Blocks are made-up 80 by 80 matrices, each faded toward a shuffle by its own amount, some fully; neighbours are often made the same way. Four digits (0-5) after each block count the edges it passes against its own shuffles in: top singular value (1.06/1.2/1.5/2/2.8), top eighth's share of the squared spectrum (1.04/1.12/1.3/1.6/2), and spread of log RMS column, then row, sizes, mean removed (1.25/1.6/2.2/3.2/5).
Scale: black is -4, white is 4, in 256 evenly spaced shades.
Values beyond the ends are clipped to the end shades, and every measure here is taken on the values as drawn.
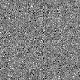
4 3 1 1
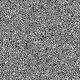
0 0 0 0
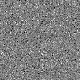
3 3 0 1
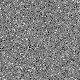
2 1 0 0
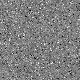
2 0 0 0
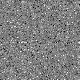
3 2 0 1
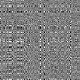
5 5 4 3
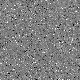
2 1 0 0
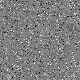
2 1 0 0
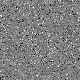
2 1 0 0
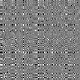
5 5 3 3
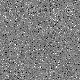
3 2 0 0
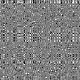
5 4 3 3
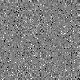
4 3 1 1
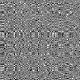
5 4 3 3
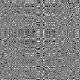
5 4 3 3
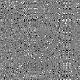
4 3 2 2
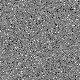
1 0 0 0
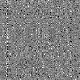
4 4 2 2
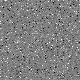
2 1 0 0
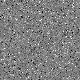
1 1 0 0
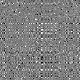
5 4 3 3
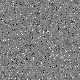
0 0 0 0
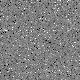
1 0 0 0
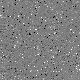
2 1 0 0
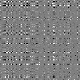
5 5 3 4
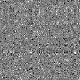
4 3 1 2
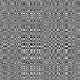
5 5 4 4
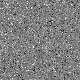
1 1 0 0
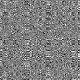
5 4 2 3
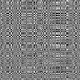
5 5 4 4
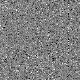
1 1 2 0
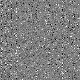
3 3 2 0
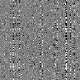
4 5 3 1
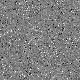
0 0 0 0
